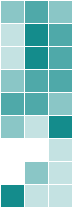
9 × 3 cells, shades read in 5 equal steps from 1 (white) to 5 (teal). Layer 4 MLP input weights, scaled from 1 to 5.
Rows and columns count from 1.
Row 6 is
3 2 5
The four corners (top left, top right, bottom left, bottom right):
3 3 5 2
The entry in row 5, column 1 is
4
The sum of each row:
10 11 11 11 11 10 4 6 9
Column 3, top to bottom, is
3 4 4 4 3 5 2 2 2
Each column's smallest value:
1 1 2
